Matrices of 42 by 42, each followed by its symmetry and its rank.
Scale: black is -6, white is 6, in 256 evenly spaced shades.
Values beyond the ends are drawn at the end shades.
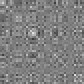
symmetric, rank three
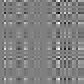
neither, rank one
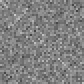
symmetric, full rank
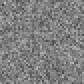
antisymmetric, full rank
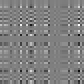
neither, rank one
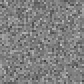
antisymmetric, full rank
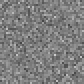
symmetric, full rank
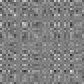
symmetric, rank three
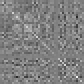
symmetric, rank five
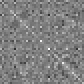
symmetric, rank five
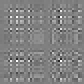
symmetric, rank two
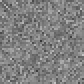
symmetric, full rank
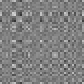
symmetric, rank three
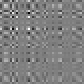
symmetric, rank two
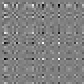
symmetric, rank two
